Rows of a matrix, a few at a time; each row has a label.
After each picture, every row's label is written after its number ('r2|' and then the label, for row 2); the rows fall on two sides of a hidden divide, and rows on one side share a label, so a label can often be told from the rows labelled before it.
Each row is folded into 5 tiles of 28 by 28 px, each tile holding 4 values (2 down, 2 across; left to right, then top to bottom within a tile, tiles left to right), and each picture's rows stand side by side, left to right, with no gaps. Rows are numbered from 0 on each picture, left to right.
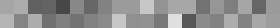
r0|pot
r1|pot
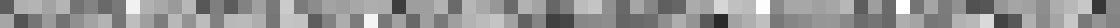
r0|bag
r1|pot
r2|pot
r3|pot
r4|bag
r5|bag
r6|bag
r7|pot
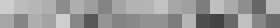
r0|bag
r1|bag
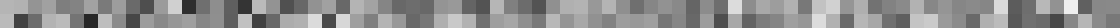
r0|bag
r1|bag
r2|pot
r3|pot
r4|pot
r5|bag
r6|pot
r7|bag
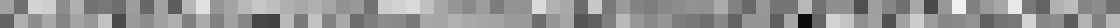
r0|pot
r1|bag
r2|bag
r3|bag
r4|bag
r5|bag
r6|pot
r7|bag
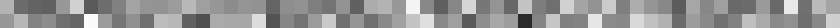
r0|pot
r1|pot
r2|bag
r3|pot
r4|pot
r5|bag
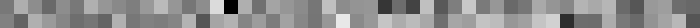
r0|bag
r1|pot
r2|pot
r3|pot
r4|bag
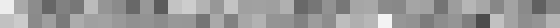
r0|pot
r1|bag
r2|pot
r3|pot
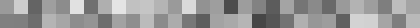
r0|bag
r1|pot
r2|pot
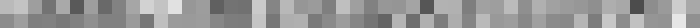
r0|bag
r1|bag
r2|bag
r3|bag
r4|bag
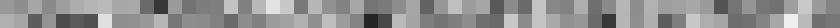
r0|bag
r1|bag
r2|bag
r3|bag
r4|bag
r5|pot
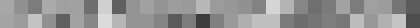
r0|pot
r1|bag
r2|pot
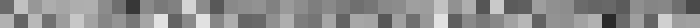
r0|pot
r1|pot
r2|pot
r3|pot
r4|pot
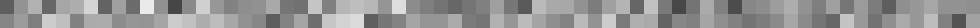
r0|bag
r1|pot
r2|bag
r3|pot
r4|pot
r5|pot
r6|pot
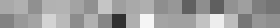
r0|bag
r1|pot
